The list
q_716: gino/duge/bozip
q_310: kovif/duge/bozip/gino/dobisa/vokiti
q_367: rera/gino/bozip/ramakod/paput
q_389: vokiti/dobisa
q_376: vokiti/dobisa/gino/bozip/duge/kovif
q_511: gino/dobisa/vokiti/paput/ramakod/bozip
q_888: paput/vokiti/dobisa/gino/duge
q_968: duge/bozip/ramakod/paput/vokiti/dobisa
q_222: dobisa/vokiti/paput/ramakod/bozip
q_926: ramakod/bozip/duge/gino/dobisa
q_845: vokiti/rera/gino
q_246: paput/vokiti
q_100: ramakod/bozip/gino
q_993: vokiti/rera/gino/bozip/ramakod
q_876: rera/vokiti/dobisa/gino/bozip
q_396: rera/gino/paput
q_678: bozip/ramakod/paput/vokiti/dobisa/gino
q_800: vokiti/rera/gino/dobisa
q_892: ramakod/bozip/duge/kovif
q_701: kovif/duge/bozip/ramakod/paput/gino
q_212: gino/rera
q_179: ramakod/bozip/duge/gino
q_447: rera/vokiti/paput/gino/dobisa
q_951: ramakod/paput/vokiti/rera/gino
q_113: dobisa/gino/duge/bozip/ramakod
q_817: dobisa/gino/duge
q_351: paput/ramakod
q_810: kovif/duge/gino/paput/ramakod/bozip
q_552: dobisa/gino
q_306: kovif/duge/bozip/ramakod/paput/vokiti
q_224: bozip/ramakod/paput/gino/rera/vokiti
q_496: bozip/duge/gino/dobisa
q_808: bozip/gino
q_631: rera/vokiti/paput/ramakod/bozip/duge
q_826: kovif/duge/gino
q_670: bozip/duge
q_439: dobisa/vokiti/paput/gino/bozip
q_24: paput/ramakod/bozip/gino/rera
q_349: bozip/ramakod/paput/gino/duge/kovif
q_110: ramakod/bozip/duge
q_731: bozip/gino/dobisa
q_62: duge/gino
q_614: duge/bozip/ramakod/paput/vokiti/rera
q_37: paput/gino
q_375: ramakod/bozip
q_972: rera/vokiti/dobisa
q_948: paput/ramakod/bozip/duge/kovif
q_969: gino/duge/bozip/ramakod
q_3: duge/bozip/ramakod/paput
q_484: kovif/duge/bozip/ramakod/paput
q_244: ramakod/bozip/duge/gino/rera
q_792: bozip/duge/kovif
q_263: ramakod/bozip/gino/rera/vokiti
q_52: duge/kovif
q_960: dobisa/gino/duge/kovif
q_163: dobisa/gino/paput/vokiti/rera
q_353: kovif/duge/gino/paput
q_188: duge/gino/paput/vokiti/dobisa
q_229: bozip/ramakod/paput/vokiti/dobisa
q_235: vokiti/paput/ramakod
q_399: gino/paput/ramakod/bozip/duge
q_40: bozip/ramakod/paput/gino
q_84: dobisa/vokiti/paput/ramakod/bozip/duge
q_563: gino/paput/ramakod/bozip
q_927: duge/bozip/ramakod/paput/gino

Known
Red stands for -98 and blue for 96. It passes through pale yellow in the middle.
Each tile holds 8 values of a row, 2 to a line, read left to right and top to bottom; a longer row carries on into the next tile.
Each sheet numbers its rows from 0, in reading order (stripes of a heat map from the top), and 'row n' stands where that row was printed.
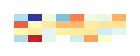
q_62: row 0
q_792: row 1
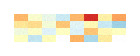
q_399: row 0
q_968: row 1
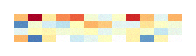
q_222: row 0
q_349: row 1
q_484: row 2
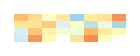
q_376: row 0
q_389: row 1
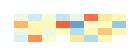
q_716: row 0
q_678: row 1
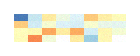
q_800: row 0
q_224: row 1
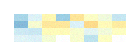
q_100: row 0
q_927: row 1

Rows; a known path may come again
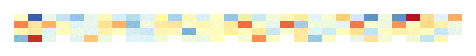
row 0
q_826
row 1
q_808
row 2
q_100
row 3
q_113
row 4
q_670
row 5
q_351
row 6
q_244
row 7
q_948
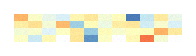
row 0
q_399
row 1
q_367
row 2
q_800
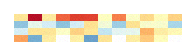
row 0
q_229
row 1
q_306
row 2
q_188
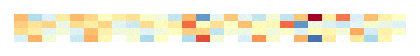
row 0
q_353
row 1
q_376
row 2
q_927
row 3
q_52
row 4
q_716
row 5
q_222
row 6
q_224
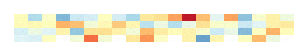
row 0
q_969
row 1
q_496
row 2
q_389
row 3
q_484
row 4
q_731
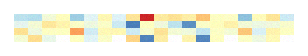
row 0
q_37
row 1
q_951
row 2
q_511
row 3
q_563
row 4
q_263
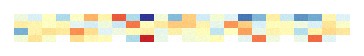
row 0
q_926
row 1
q_246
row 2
q_62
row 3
q_110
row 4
q_845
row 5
q_552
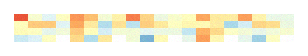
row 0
q_349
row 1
q_631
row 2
q_810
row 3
q_310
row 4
q_701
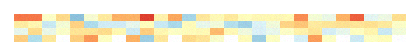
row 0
q_84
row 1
q_972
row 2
q_968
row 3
q_447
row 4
q_375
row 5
q_792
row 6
q_892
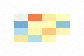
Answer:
q_678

